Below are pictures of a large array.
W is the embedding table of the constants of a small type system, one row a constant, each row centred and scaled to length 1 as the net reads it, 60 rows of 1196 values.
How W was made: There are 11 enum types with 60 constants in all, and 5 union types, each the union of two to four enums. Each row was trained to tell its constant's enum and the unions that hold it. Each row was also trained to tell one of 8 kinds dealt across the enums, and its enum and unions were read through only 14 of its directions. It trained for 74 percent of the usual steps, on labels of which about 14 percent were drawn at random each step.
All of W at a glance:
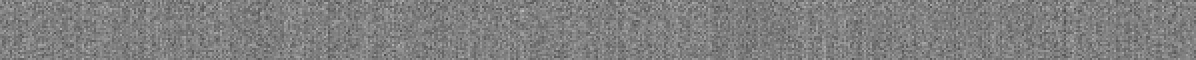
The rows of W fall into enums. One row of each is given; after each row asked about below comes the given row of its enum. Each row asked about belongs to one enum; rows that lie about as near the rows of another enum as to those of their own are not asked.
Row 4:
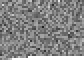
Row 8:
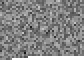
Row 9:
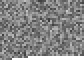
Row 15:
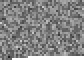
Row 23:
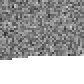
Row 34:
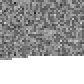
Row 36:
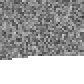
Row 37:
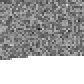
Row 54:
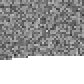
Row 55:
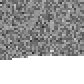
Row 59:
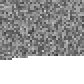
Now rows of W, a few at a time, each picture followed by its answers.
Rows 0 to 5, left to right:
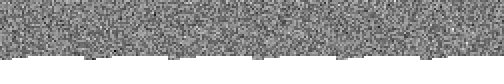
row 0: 59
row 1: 59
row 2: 4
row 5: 9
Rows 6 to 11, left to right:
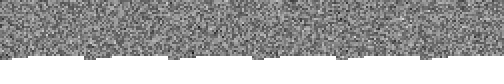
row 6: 54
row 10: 34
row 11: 54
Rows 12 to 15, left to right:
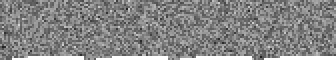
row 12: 15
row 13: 4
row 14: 4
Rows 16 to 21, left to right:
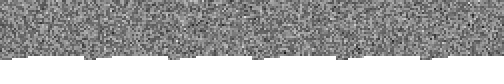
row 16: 59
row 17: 9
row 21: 37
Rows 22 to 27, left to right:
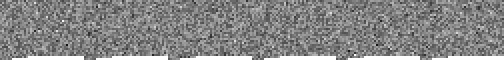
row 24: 37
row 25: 55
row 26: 37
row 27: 54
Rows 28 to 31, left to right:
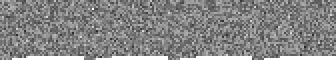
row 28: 4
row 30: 54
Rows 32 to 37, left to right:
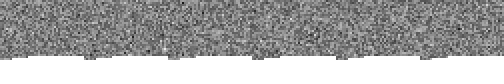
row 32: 4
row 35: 15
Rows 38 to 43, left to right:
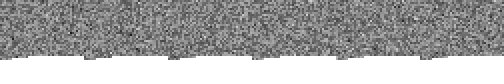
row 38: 54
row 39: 37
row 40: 55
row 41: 4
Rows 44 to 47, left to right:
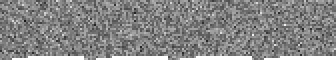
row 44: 59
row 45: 59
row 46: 34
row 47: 59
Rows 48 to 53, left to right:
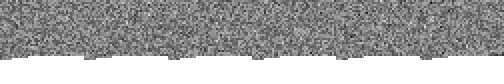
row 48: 54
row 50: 9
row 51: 9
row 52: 8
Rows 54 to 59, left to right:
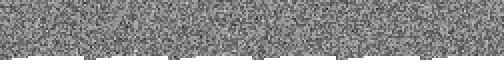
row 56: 9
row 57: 9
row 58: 37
